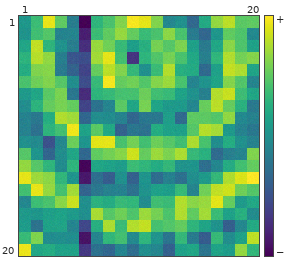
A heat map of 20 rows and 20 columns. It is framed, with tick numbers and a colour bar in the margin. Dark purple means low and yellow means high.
Ninth with the highest average: top middle. Odd lines: column 6. Average level on the scale: 60%. Rings: centred on the top middle.
